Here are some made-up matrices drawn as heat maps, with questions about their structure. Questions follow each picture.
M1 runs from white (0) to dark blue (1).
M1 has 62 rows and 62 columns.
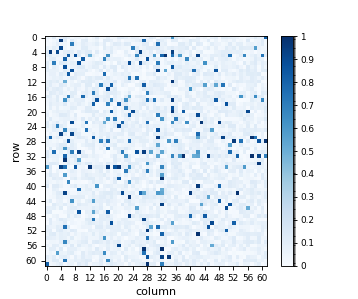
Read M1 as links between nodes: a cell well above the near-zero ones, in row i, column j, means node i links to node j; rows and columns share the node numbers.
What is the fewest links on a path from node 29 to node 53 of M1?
3
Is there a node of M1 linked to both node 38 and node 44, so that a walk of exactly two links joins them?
no
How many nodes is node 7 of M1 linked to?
6
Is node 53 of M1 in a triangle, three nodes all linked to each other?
yes
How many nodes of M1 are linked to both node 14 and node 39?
0
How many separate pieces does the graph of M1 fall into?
1
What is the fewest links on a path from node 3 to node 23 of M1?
3
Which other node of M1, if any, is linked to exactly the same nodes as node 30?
node 60
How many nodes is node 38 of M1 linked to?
2
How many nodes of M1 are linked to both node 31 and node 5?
4
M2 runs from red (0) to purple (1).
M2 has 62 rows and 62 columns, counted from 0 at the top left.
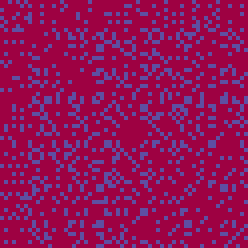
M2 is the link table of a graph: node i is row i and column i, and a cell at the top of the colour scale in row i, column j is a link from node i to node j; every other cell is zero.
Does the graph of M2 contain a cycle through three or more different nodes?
yes
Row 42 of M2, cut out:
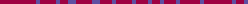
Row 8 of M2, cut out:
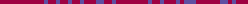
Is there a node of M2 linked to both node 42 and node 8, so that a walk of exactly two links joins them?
yes
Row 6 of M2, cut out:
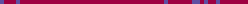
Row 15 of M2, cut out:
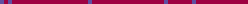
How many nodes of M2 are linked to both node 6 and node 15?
3
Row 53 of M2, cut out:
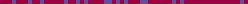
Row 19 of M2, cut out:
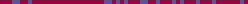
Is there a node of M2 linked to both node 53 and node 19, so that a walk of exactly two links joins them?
yes
